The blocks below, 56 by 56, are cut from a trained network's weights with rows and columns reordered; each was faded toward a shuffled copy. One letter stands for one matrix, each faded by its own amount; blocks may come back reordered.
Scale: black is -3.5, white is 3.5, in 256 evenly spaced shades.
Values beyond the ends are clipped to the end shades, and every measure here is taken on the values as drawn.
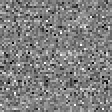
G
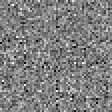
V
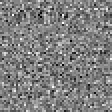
G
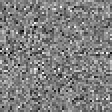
G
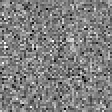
V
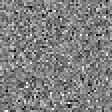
V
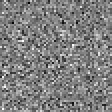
G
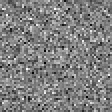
V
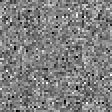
V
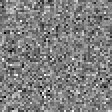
G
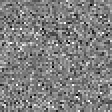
G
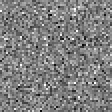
V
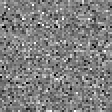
G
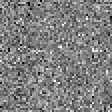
V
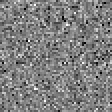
V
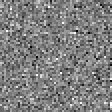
V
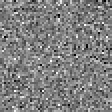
V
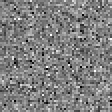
V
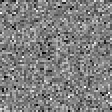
V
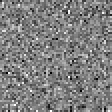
V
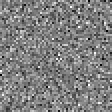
V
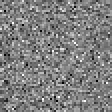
V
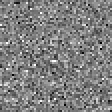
V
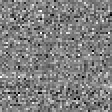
G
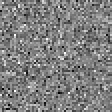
V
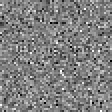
V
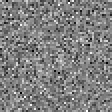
V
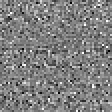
G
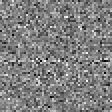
G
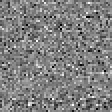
G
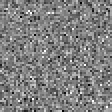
V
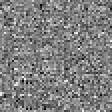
G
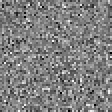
G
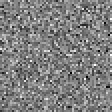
G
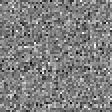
G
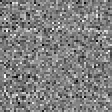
G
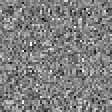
G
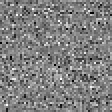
G
